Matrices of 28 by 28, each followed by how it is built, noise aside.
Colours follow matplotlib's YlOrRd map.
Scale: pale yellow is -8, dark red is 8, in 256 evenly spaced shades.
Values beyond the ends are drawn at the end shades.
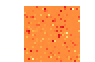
sparse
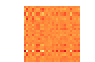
low rank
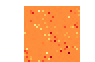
sparse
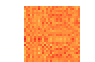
low rank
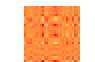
low rank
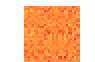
low rank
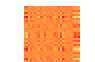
low rank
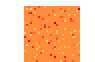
sparse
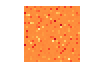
sparse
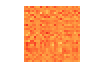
low rank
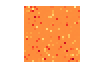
sparse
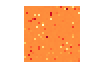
sparse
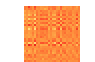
low rank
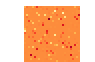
sparse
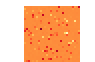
sparse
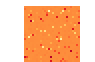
sparse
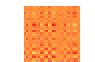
low rank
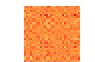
low rank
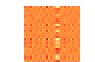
low rank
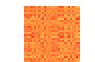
low rank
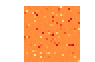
sparse
